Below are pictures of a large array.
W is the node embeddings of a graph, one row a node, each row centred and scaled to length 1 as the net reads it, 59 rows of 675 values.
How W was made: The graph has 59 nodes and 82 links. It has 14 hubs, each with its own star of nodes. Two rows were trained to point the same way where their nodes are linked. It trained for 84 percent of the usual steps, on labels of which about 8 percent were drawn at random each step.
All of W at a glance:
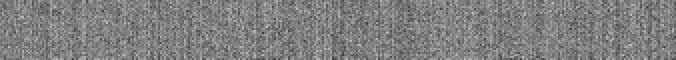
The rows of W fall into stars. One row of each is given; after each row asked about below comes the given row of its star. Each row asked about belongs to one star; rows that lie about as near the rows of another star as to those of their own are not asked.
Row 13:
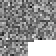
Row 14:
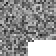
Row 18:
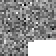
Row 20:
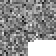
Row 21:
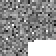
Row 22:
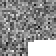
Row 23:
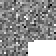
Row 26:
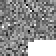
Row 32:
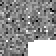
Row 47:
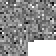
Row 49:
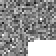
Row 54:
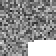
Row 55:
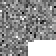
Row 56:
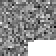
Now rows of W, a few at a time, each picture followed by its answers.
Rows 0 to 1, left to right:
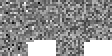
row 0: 54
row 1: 55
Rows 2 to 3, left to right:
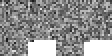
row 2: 55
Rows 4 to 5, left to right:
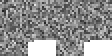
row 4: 18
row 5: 47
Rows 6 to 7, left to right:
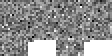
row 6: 55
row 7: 22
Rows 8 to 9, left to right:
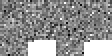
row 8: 20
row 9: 47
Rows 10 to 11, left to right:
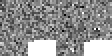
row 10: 26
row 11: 14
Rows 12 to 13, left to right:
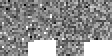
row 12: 54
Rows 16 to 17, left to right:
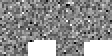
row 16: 22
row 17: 18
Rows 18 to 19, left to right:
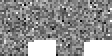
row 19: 49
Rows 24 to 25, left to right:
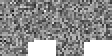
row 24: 55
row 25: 49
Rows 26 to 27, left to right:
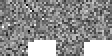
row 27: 32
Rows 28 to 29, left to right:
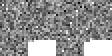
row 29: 23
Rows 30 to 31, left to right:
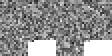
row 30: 47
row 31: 56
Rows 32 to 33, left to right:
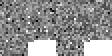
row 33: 23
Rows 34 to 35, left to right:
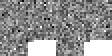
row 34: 20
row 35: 49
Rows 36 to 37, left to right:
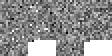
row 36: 49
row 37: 22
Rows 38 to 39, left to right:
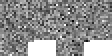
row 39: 22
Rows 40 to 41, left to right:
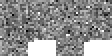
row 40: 23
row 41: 20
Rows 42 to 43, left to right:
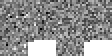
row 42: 20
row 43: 21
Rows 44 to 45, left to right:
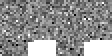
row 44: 32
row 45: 14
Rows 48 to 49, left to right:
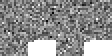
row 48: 21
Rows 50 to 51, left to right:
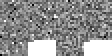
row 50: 47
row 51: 20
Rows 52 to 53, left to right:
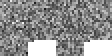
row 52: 23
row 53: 14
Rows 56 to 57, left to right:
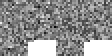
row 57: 23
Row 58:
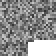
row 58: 22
